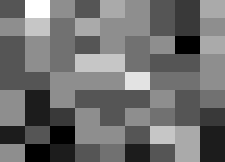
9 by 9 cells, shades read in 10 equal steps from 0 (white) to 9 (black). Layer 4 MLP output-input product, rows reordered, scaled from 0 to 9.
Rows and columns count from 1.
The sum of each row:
39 39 46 40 39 49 51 50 57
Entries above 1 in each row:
8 9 9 9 8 9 9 9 9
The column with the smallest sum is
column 5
